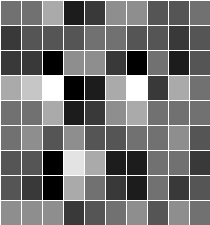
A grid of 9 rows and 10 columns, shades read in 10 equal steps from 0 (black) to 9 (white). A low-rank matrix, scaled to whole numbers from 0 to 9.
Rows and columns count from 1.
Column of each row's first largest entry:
3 5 4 3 3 2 4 4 1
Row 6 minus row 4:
-2 -2 -6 5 2 -3 -5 2 -1 -1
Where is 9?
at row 4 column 3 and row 4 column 7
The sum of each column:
33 35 32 31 30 32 34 31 32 30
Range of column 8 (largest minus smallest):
2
